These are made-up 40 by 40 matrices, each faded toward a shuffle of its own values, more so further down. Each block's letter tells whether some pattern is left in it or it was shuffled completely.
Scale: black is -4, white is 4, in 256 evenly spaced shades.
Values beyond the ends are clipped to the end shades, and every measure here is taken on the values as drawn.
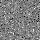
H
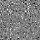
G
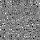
G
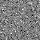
H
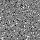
H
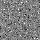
H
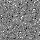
H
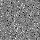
H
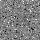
H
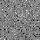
G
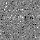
G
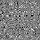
G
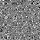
G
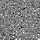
G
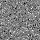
H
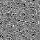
G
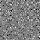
G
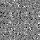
G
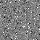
H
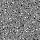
H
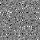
G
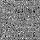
G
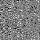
G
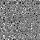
G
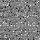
G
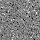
H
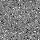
H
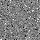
H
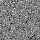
H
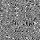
G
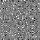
G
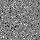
H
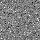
H
